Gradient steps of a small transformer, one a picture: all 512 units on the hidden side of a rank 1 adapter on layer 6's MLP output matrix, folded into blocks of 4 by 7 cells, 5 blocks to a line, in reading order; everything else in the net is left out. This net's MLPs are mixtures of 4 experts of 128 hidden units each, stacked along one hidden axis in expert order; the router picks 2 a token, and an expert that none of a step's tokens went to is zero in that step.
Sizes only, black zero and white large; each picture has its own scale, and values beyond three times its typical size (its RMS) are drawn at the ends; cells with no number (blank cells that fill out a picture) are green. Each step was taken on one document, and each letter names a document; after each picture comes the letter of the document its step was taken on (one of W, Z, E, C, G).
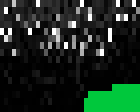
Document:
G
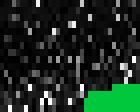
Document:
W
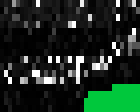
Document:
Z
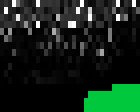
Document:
G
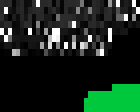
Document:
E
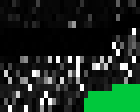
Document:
W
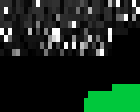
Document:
E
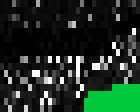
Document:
Z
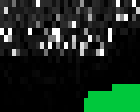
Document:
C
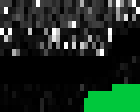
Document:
E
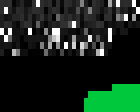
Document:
E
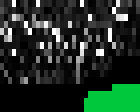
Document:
C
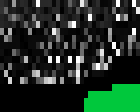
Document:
C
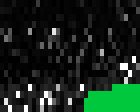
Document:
W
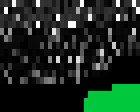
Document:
C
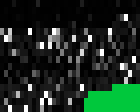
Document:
W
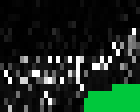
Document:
Z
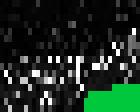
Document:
Z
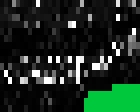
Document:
Z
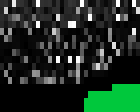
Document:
C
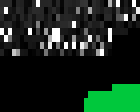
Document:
E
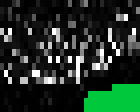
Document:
C
